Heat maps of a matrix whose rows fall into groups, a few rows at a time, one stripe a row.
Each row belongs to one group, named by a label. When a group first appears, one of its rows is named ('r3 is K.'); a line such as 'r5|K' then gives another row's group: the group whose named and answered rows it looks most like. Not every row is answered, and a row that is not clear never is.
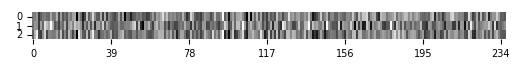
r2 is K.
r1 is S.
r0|K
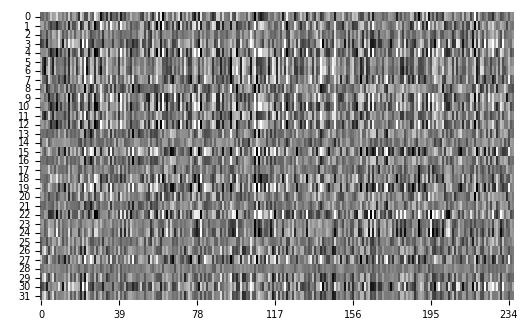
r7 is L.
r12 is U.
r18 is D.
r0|D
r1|U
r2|S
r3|S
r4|U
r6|L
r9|U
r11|L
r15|L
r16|K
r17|D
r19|L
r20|U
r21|K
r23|D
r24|D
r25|S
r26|K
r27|L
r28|D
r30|S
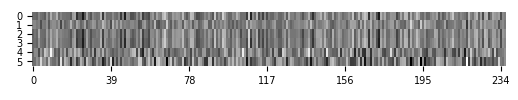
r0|K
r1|U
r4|S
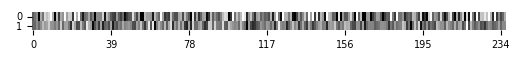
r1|D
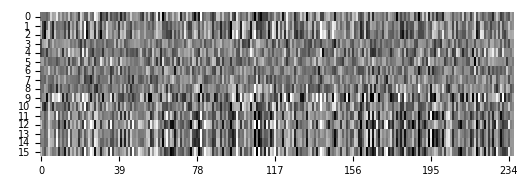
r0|D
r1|L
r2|L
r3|K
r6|D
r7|K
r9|S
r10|L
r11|D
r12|L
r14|D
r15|L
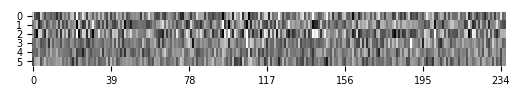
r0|L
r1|K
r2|L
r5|K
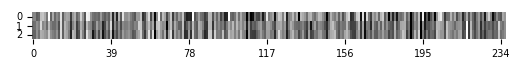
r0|D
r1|D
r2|D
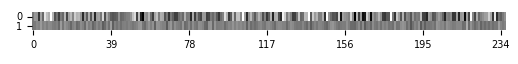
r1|D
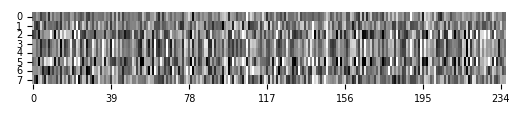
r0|U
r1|L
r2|S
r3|U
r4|U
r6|U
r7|L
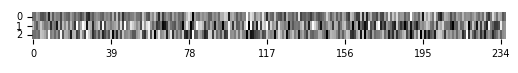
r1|L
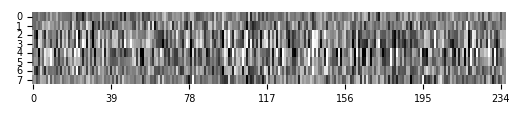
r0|K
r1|D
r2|L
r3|L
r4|S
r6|L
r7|D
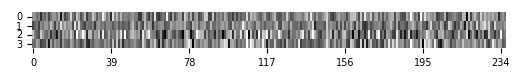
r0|U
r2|L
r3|U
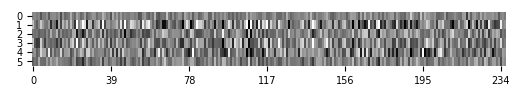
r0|U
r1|L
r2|K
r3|L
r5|K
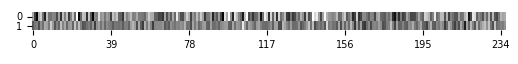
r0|L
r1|S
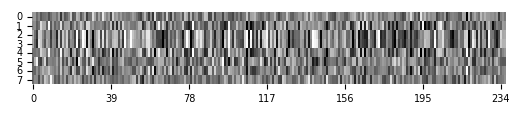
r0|U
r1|D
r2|L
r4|D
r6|D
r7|S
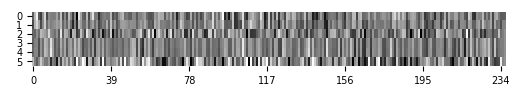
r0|K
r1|K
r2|D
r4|S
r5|L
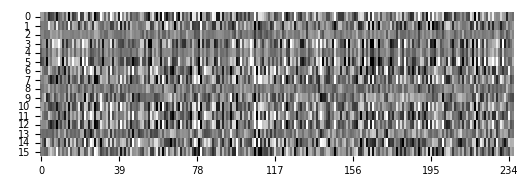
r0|U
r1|D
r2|D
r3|S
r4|S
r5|S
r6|L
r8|D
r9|K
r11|L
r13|K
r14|L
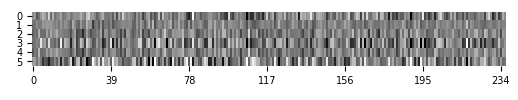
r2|K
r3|D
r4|K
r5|U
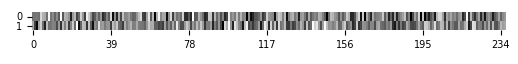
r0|D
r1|L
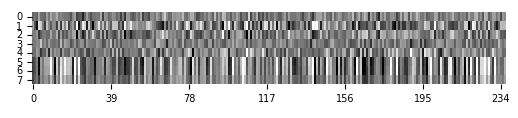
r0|K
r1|L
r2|K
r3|D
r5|S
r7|S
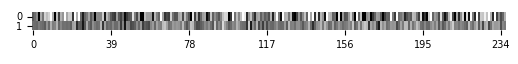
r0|S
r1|K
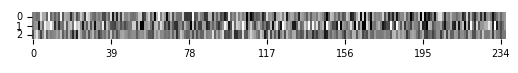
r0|D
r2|K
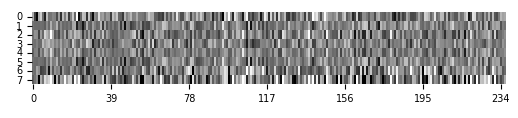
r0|L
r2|S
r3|D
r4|S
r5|K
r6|U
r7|S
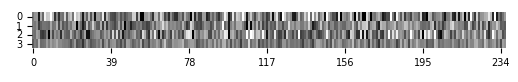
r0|S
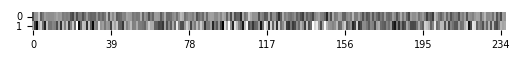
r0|K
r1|L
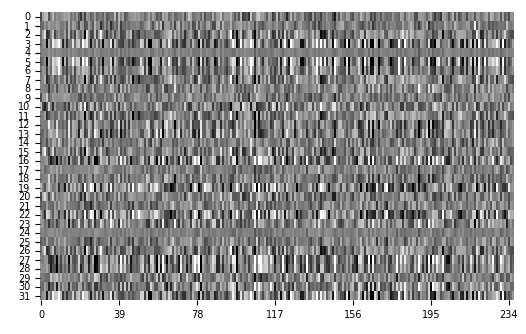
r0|K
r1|D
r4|D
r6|S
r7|K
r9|K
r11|K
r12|D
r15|K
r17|D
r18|D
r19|L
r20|K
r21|K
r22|L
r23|U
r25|K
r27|U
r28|U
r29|D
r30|U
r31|S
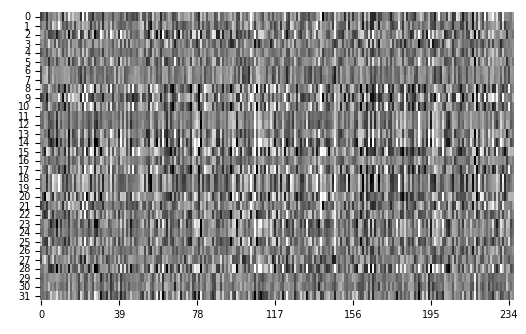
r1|S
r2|U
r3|D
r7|K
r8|L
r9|S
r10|L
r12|U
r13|U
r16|U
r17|L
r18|S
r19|S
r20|L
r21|S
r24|U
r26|S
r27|K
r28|U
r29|D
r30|D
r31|D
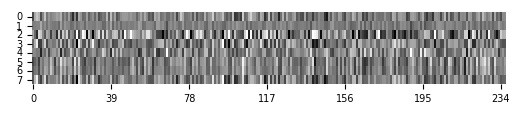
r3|K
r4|U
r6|S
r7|K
